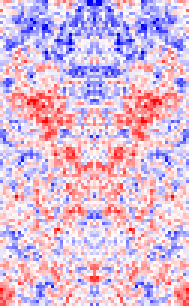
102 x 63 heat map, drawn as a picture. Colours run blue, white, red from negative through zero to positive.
Overall the values sit about 50% of the way up the scale. The values follow a bell shape. The field is mottled with small blotches. The left and right halves mirror each other. The top middle is the ninth with the lowest average.
